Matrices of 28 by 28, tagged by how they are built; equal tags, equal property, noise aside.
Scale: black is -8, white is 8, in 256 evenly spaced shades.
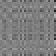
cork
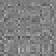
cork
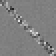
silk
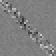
silk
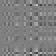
cork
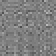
cork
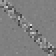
silk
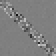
silk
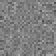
cork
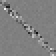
silk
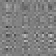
cork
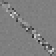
silk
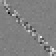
silk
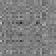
cork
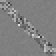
silk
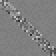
silk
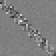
silk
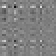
cork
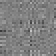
cork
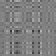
cork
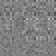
cork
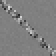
silk
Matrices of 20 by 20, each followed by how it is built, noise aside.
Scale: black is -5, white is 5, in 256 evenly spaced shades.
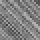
Toeplitz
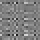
low rank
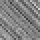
Toeplitz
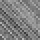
Toeplitz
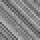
Toeplitz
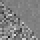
lower triangular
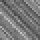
Toeplitz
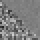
lower triangular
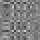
low rank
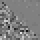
lower triangular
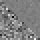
lower triangular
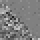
lower triangular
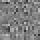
low rank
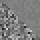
lower triangular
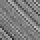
Toeplitz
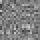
low rank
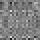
low rank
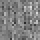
low rank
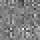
low rank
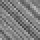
Toeplitz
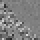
lower triangular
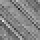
Toeplitz
